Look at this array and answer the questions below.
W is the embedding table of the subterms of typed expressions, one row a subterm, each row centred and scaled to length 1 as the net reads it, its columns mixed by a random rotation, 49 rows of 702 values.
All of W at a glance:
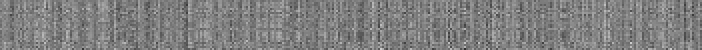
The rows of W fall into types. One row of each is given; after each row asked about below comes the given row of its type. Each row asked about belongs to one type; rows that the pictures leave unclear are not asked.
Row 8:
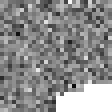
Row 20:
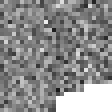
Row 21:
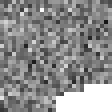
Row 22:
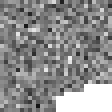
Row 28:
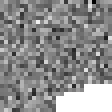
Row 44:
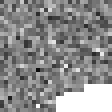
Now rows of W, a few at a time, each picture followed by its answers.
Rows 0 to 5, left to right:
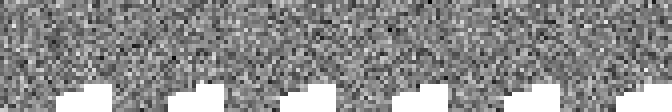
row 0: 20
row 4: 20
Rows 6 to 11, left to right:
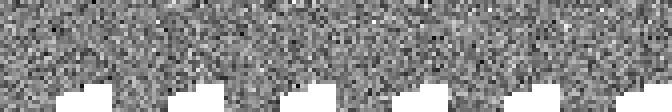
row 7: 20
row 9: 28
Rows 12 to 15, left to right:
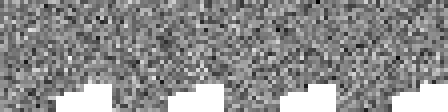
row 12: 22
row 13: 20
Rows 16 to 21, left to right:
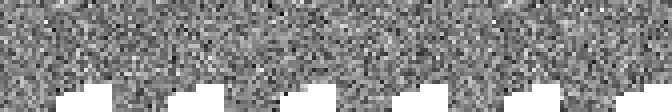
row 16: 20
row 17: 22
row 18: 8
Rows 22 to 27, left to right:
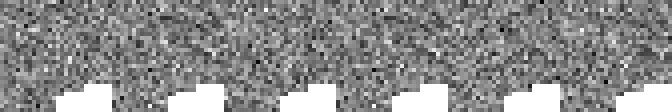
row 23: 44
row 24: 21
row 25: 44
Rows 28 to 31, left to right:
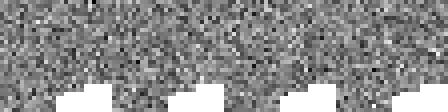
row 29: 22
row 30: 21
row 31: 44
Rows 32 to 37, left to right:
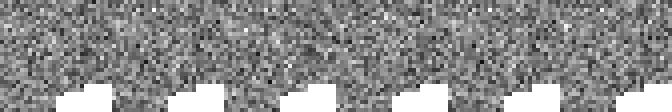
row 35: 28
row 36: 21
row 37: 21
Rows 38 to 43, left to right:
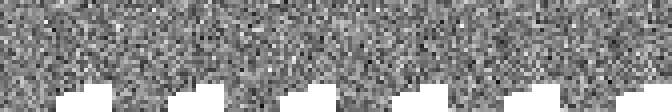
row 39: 21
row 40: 22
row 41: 21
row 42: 20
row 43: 20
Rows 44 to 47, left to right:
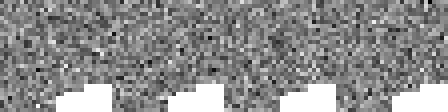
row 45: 21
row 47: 28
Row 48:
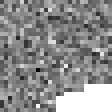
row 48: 44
